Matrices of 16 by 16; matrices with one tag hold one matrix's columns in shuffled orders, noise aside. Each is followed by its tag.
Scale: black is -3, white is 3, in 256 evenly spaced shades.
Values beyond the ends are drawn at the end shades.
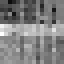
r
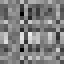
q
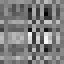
q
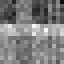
r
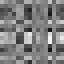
q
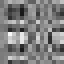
q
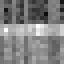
r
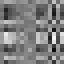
q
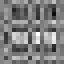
q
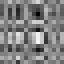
q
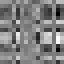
q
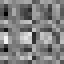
q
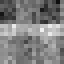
r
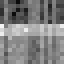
r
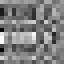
q
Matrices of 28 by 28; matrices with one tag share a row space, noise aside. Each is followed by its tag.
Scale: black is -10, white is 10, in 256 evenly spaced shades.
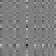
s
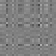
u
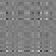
u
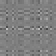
u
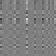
s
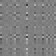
s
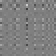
s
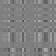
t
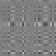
t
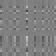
s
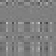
u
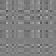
u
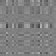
u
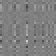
s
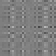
t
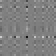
s
